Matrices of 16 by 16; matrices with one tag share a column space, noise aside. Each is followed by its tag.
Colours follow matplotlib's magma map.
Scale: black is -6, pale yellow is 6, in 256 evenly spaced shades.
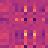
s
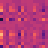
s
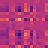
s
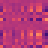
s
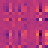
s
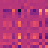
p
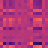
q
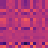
q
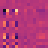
p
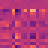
p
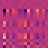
p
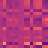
q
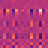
p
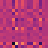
q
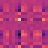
s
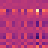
p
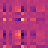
s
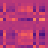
s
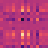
s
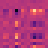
p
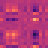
s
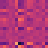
q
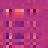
p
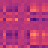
s
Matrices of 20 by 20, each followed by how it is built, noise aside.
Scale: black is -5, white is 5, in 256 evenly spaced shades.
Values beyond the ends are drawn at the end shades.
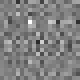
low rank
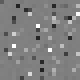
sparse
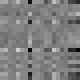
low rank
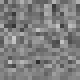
low rank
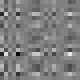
low rank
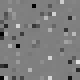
sparse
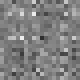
low rank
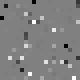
sparse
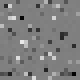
sparse
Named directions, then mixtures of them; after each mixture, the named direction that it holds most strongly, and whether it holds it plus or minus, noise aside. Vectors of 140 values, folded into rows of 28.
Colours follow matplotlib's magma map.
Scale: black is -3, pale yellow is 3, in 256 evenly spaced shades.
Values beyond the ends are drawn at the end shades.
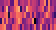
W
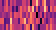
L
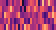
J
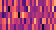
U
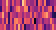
J, minus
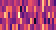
J, plus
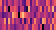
U, plus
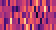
L, plus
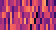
L, plus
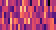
J, minus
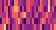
W, plus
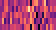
L, plus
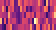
W, minus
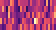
W, minus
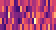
W, minus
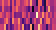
L, minus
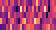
W, minus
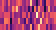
L, minus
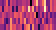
L, plus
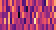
U, plus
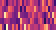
J, plus
